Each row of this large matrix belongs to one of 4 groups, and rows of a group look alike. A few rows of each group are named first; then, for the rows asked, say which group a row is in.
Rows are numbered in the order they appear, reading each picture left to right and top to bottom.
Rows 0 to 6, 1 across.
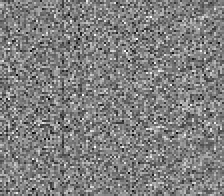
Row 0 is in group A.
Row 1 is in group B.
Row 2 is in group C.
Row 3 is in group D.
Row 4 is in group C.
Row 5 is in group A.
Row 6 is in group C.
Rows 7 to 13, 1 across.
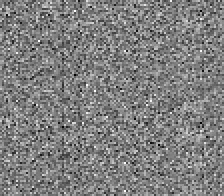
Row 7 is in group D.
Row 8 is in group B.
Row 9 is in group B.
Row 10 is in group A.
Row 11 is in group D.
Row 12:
B
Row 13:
B
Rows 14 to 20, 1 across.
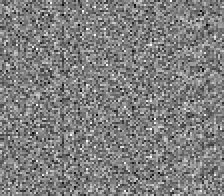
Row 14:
D
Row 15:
A
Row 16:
D
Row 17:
A
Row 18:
C
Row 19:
A
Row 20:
B
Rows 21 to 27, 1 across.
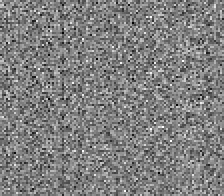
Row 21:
C
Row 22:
D
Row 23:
C
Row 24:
D
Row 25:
C
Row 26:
D
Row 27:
B
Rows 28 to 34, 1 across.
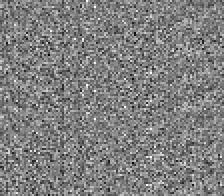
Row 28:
A
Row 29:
D
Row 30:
A
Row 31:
A
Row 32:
A
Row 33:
C
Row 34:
C
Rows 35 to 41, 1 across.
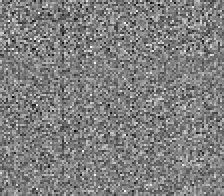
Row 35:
B
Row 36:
C
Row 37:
A
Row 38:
C
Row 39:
B
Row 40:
D
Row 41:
A
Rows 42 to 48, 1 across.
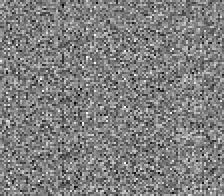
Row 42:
C
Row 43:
B
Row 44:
A
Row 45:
B
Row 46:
D
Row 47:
B
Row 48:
B
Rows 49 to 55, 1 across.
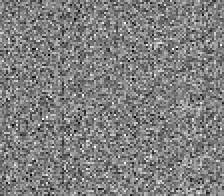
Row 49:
B
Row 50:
C
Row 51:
C
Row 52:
D
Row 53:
B
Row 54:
A
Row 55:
D
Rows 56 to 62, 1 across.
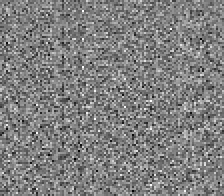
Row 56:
D
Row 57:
D
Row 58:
D
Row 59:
A
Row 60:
A
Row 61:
B
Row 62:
C
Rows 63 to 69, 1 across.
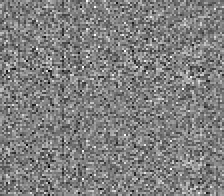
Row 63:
A
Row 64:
A
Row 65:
D
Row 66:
C
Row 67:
B
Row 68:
D
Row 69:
D
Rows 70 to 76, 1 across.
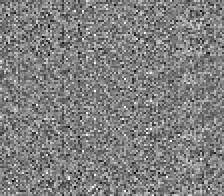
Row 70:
D
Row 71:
D
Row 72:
A
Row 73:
A
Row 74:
A
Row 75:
D
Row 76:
B
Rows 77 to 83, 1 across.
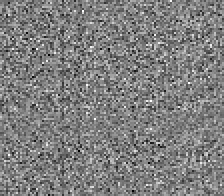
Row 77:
D
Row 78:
C
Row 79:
B
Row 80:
A
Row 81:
A
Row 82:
B
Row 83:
C
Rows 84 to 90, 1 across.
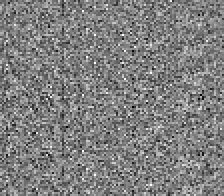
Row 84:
D
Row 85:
A
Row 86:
A
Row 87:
D
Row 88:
C
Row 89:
D
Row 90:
A
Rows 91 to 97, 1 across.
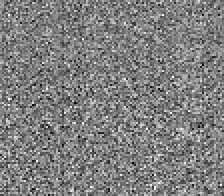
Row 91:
B
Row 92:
D
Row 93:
B
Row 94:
B
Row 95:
D
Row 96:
C
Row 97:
C
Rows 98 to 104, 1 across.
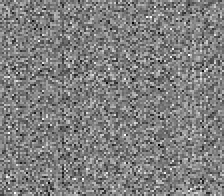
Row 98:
C
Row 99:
B
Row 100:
B
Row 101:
B
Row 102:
B
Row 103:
B
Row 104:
D
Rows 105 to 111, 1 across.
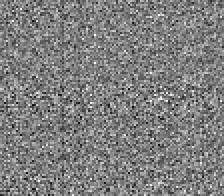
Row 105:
C
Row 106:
A
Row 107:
A
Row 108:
C
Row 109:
B
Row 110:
B
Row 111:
C
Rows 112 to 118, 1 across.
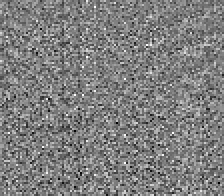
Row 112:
A
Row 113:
A
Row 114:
A
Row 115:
D
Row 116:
B
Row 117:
B
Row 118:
B
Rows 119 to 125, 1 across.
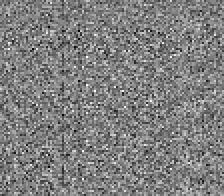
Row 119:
D
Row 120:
B
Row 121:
D
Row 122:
A
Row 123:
B
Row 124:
D
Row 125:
D
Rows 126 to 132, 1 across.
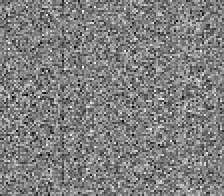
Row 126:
D
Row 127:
B
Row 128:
D
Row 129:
C
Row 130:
C
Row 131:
B
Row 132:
D
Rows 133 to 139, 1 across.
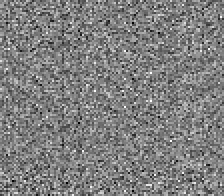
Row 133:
C
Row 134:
B
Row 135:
A
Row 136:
A
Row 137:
B
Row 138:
D
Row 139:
C
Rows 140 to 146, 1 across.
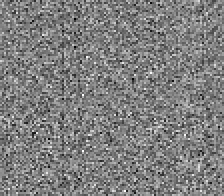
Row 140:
B
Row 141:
B
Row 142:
A
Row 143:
D
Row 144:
C
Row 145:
D
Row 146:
B
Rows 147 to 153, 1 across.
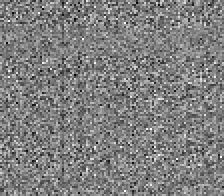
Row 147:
B
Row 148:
D
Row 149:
B
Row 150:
C
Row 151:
C
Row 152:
C
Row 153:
A
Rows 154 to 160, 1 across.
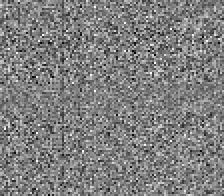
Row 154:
A
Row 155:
B
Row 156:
C
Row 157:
A
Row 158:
C
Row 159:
D
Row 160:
C
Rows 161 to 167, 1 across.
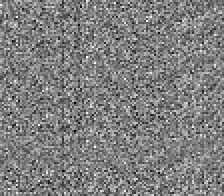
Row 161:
A
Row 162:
B
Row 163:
A
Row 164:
B
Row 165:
B
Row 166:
A
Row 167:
B
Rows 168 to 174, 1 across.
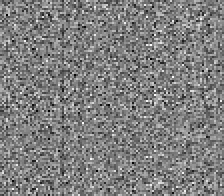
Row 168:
D
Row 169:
C
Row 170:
B
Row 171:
C
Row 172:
D
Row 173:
C
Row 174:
C
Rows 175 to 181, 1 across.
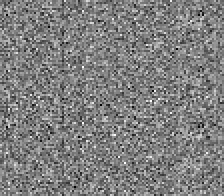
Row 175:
D
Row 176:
C
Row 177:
D
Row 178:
C
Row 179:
D
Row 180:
A
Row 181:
B
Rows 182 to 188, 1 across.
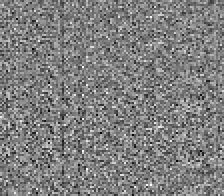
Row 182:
C
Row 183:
C
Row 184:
D
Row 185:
D
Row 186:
C
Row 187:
D
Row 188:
A
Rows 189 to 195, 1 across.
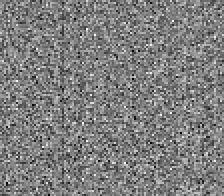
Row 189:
B
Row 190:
A
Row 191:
C
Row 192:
C
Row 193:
D
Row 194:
B
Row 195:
D
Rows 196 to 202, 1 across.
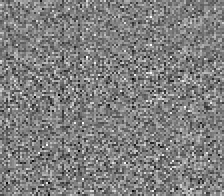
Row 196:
A
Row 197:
A
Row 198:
A
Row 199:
C
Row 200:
D
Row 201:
B
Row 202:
D
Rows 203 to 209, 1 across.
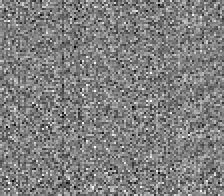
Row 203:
B
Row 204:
B
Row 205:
A
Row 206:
A
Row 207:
D
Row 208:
A
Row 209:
B
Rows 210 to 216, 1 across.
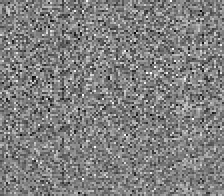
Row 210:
D
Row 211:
B
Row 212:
C
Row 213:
D
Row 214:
B
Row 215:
A
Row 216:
D
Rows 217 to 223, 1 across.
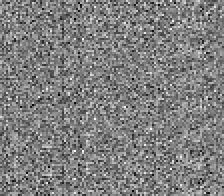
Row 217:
B
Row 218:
D
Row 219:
C
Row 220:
B
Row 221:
A
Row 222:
D
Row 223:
D
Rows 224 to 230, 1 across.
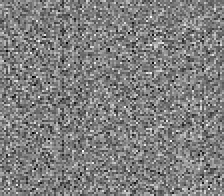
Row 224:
A
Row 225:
C
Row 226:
C
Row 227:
B
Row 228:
C
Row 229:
D
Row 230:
B
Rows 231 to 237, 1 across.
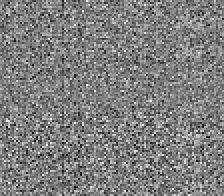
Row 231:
D
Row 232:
D
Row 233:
B
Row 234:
A
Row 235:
D
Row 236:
B
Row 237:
B
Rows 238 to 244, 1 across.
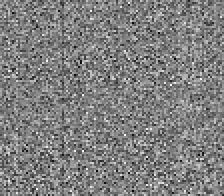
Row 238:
C
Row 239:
B
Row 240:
B
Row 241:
D
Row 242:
A
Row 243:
D
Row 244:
C
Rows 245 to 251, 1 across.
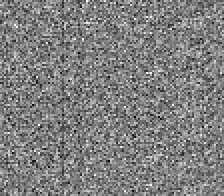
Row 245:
A
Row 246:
D
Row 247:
C
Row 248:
B
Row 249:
B
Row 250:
C
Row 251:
A
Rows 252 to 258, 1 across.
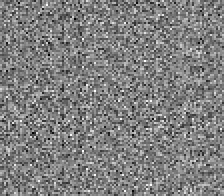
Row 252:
B
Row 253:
D
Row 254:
D
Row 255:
A
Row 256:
C
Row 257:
D
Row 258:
A
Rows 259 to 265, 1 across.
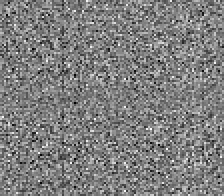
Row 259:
D
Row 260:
C
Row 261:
B
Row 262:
B
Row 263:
C
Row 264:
B
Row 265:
B
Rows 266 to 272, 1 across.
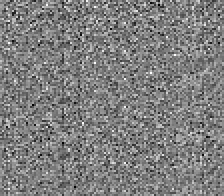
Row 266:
B
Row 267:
B
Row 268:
A
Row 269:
B
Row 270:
D
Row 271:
B
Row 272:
B
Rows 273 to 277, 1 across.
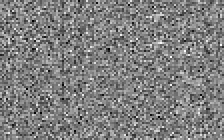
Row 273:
C
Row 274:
C
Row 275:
D
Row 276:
D
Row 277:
B
